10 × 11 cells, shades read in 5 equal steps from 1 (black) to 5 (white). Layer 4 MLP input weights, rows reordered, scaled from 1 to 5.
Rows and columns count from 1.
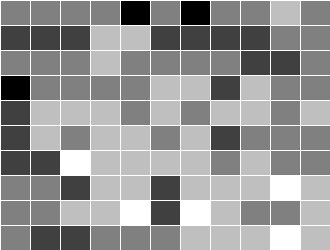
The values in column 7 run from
1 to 5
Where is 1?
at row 1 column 5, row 1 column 7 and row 4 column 1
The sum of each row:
30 28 32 33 39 35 38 39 40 37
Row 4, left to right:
1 3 3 3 3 4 4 2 4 3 3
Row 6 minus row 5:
0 0 -1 0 1 -1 1 -2 -1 0 -1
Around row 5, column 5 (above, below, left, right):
3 4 4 4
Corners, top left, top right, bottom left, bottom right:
3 3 3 4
